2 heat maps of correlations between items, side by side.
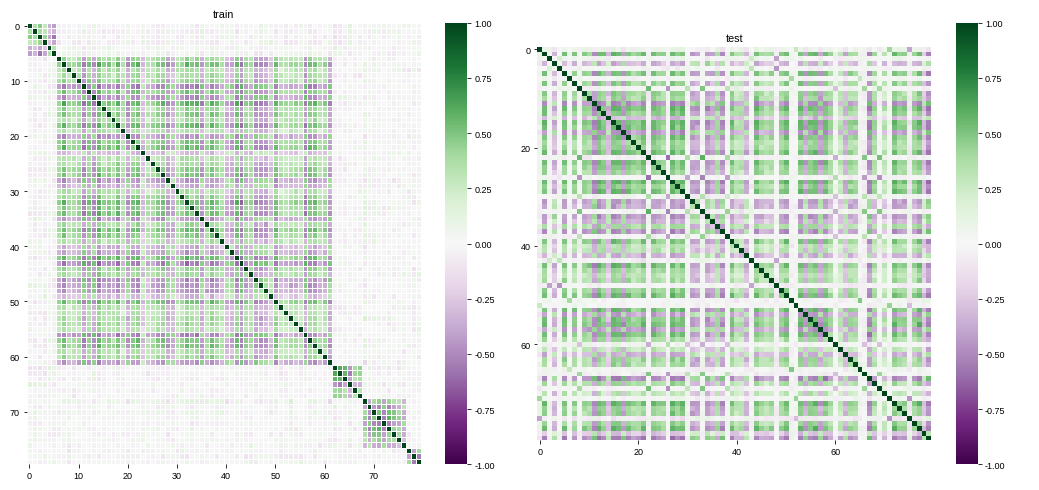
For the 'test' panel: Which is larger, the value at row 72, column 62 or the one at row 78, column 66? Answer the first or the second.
the second
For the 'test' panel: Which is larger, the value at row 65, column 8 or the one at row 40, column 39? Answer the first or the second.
the second
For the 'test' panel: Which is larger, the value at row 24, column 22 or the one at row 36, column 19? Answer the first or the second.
the second
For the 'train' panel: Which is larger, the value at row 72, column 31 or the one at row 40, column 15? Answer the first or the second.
the first
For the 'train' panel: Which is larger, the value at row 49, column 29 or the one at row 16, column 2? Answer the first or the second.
the first
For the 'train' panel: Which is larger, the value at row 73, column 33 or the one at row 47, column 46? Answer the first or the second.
the second
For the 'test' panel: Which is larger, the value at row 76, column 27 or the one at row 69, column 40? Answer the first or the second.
the first
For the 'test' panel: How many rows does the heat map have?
80
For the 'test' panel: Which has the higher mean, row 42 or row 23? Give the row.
23
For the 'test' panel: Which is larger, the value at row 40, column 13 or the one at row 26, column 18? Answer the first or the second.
the first
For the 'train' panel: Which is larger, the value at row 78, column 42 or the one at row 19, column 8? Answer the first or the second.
the second
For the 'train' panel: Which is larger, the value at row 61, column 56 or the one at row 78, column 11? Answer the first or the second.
the first
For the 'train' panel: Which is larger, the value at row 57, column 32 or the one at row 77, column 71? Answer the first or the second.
the first
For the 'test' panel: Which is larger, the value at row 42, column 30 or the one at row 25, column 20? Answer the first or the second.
the second
